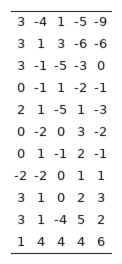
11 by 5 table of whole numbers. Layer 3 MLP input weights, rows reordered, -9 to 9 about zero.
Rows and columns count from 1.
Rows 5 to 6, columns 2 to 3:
1 -5 / -2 0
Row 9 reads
3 1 0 2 3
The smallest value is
-9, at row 1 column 5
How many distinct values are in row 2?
3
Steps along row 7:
up down up down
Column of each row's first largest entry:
1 1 1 3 1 4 4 4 1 4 5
